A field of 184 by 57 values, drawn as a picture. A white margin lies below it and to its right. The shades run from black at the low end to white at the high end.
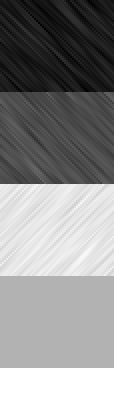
The table splits into 4 rows of 1 panel. Panel 1,1: very low, slanting down to the right, faint in contrast. Panel 2,1: low, slanting down to the right, faint in contrast. Panel 3,1: very high, slanting up to the right, faint in contrast. Panel 4,1: high, flat.
